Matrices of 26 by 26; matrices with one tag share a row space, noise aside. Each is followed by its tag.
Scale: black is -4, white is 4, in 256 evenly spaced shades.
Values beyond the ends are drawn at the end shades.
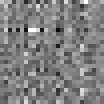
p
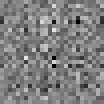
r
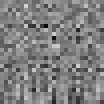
r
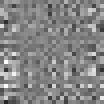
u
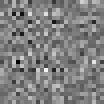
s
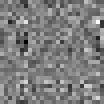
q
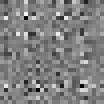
p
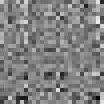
q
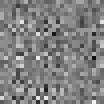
s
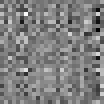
q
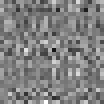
r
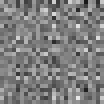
r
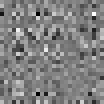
s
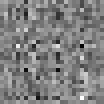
p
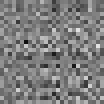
r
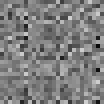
q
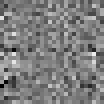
u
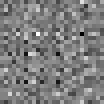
p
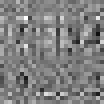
q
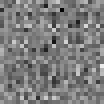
r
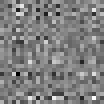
s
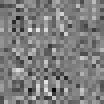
s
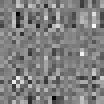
s
